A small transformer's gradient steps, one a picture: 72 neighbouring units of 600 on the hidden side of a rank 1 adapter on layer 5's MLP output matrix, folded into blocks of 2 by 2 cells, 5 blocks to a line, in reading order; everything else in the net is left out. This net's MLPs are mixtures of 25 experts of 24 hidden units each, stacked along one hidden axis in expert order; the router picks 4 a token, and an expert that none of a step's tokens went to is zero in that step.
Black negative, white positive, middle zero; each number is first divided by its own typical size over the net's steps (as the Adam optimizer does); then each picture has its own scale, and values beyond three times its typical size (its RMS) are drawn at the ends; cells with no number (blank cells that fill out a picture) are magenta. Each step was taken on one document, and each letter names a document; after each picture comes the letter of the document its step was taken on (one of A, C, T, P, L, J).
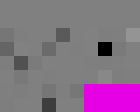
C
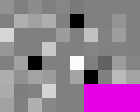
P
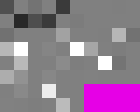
P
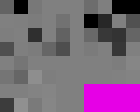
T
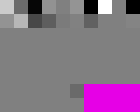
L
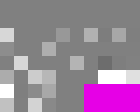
P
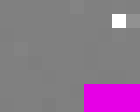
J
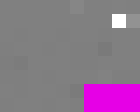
J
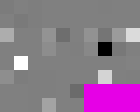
C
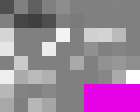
P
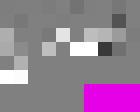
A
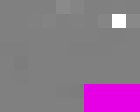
J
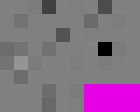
C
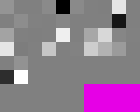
A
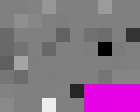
C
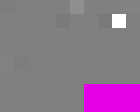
J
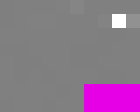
J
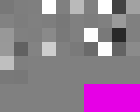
A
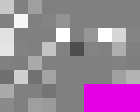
P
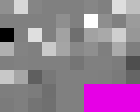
T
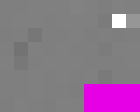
J
